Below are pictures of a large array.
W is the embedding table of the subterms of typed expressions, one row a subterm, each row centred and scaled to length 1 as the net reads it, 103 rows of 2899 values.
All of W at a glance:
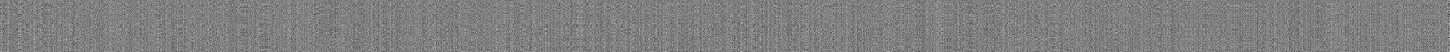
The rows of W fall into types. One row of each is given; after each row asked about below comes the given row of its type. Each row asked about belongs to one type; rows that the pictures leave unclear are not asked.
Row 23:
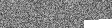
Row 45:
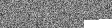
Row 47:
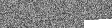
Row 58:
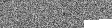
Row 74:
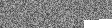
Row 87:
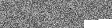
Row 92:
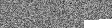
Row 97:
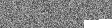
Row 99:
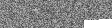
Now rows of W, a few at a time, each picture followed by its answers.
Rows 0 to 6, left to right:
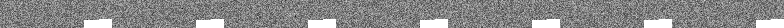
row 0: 58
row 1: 99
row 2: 74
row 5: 58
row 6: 87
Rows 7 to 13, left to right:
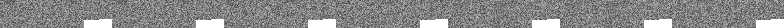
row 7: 45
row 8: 45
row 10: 92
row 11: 97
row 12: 97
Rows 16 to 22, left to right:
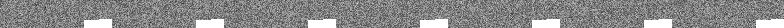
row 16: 92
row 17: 45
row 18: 74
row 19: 58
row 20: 47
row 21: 99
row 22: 87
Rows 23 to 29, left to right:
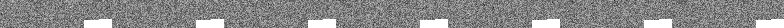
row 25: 87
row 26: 45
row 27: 92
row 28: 97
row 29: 45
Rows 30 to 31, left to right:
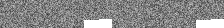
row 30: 74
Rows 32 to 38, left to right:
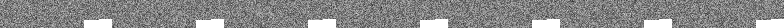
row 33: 74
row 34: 87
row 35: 92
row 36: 87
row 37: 99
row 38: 47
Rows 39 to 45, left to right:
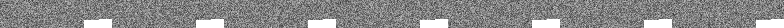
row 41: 23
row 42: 74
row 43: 87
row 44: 99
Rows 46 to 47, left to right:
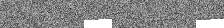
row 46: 87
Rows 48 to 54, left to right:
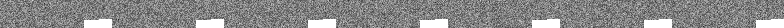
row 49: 47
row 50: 47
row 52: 97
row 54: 74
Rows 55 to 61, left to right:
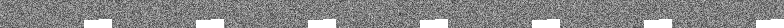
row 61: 87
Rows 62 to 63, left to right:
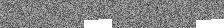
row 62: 87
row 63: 92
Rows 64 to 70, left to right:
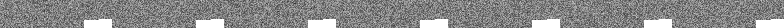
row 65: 23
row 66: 45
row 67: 23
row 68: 58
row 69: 58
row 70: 23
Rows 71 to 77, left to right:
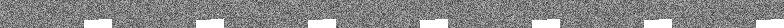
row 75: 74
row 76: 47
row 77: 99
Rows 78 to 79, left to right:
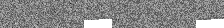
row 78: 99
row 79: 47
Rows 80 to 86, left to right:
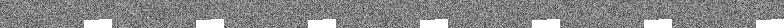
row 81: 99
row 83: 47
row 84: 45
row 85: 87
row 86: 92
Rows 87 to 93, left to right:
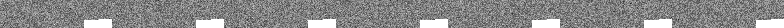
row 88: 97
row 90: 45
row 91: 58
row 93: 47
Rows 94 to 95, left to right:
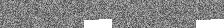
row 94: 47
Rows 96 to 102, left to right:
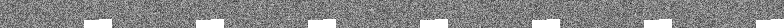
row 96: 47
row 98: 99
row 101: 58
